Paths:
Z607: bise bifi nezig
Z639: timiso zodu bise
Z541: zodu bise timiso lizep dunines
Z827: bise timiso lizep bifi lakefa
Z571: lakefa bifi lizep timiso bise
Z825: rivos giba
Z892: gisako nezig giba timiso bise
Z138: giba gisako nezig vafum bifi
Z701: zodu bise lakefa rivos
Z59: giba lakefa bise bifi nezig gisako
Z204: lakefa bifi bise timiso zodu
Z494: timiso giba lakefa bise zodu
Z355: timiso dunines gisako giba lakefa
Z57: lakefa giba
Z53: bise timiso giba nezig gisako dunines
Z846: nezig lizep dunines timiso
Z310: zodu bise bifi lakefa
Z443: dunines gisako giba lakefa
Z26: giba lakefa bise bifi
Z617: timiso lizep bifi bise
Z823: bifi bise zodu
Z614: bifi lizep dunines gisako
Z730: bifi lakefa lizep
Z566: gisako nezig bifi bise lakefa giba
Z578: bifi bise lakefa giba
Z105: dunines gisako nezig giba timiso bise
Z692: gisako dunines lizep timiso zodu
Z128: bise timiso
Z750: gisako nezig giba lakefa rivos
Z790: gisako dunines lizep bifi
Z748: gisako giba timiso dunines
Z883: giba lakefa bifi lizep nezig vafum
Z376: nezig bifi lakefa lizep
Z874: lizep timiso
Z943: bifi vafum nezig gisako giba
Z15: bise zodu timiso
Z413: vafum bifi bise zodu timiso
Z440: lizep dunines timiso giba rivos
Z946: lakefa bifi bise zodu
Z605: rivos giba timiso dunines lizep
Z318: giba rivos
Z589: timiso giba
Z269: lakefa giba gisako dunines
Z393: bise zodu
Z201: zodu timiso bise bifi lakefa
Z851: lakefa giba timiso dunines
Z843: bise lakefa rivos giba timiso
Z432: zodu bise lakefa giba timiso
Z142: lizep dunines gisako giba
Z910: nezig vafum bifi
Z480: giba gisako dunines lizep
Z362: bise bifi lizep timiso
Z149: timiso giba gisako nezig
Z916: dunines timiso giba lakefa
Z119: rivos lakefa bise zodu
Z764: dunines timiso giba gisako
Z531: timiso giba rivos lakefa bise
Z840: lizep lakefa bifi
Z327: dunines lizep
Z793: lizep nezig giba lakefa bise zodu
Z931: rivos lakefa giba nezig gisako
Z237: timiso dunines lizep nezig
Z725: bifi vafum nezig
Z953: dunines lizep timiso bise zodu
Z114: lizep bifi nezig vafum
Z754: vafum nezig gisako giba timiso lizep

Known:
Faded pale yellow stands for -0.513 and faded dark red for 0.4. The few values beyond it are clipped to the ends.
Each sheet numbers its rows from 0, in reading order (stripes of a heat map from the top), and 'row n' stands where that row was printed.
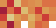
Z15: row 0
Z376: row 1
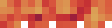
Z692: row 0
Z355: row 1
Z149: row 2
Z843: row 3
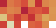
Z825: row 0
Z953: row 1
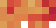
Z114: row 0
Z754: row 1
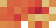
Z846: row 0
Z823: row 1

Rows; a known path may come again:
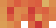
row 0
Z725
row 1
Z432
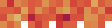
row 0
Z413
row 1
Z494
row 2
Z355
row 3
Z59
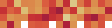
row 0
Z201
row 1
Z149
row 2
Z15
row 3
Z851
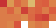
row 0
Z26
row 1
Z846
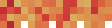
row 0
Z541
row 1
Z376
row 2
Z327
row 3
Z114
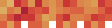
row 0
Z138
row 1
Z953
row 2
Z440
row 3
Z105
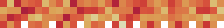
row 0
Z269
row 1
Z701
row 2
Z443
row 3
Z607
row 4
Z825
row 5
Z946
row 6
Z204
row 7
Z310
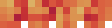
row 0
Z892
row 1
Z754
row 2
Z730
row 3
Z237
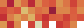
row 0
Z617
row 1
Z318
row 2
Z692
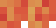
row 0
Z53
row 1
Z943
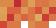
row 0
Z790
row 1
Z793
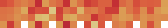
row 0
Z571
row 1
Z362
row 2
Z827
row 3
Z605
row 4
Z843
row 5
Z840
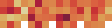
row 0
Z823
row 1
Z874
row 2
Z916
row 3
Z614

